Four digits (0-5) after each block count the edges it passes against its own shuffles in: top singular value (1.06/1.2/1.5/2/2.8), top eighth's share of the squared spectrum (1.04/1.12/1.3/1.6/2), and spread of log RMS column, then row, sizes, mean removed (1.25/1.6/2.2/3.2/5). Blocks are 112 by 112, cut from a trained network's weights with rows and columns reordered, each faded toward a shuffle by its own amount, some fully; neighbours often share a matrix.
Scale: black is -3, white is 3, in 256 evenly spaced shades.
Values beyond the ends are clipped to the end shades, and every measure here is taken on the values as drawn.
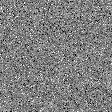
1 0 0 0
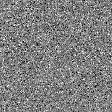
2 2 1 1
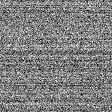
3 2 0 0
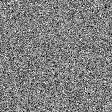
0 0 0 0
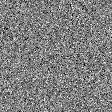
0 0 0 0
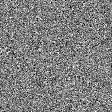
2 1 0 0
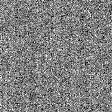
2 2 0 1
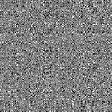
4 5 3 3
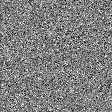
0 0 0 0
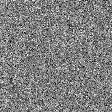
1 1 0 0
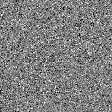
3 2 0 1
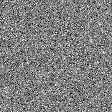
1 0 0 0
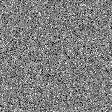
0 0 0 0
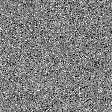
1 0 0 0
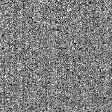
2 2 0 2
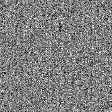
2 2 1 2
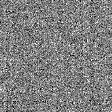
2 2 1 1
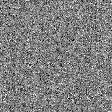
1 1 0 1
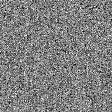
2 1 0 0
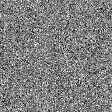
2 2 0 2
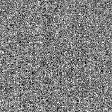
2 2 1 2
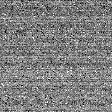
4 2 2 1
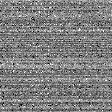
4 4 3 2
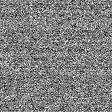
2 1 0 0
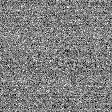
2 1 0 0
